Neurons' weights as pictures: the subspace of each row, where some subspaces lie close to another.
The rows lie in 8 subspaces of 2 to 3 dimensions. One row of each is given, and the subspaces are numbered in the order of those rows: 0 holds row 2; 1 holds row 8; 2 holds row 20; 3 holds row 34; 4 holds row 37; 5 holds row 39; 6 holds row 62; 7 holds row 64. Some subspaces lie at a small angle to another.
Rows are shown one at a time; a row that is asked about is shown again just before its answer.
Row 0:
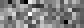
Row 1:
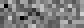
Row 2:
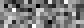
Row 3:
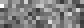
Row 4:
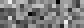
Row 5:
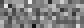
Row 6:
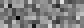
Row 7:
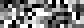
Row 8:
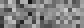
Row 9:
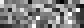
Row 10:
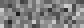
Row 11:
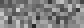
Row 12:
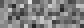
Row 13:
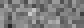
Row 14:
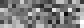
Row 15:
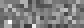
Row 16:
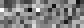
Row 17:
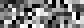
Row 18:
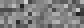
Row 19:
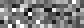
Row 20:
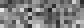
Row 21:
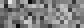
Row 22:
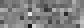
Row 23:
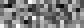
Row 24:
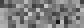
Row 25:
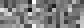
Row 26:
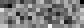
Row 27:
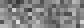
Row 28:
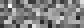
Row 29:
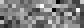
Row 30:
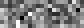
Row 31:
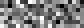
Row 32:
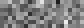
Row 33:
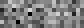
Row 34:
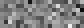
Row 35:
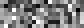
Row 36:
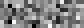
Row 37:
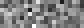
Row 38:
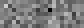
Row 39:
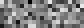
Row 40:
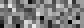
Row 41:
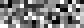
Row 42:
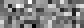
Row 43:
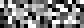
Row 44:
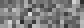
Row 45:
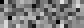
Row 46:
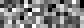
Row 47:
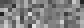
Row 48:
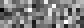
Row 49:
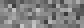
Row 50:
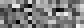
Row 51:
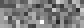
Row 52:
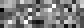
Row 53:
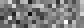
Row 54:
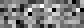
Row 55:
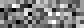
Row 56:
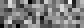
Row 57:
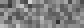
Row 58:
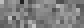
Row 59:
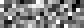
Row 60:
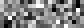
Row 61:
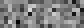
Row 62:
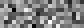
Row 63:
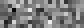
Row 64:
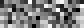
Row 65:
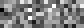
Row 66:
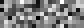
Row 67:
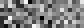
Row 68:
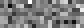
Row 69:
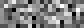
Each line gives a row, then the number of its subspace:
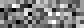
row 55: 3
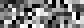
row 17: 6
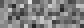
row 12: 3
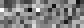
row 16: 7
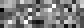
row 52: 2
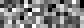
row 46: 4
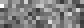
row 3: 7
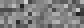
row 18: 3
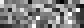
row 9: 7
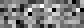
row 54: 3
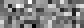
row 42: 5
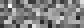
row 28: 6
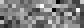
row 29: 7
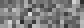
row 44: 4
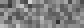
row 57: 6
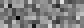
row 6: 0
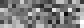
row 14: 7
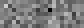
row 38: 6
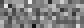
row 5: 5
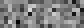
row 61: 3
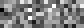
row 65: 2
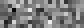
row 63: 0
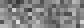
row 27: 5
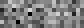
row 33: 5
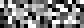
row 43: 5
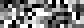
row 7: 6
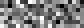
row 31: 6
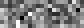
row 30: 5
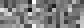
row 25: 7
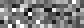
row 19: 3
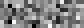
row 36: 0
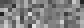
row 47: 4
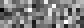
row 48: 7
